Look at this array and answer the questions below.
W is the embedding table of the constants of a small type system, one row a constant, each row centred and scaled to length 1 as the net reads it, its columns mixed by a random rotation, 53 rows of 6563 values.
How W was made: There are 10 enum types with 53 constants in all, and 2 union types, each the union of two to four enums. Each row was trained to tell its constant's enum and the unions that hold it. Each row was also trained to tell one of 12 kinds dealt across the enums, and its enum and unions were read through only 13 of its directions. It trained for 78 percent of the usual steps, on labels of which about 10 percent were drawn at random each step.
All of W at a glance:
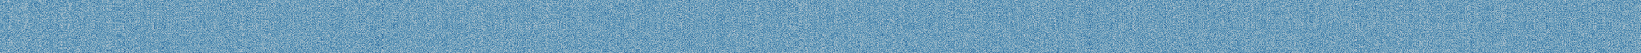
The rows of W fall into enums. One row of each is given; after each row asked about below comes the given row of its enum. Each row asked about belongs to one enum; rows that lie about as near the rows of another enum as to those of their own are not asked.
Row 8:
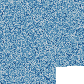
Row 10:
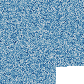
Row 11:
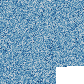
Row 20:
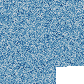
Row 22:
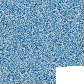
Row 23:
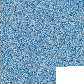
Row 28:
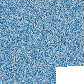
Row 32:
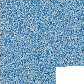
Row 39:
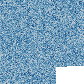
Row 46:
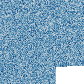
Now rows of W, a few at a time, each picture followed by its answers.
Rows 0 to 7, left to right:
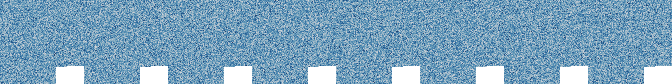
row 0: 46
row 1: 22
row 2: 46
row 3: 20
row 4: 20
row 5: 23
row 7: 10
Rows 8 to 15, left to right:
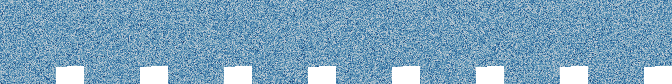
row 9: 10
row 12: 32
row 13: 39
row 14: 22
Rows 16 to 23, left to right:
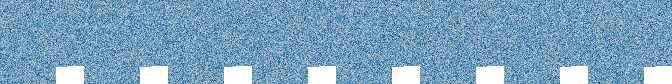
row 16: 8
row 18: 32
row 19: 28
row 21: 23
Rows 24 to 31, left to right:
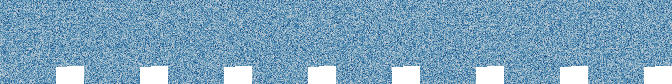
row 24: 20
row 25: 22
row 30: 10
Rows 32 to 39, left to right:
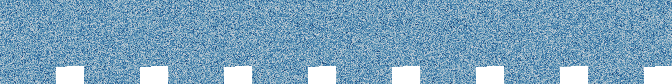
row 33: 11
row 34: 20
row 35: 20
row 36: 10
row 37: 22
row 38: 23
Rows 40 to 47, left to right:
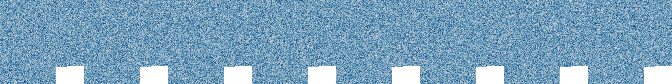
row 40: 39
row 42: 8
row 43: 23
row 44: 22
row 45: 8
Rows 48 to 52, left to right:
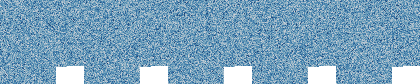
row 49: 39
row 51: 39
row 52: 23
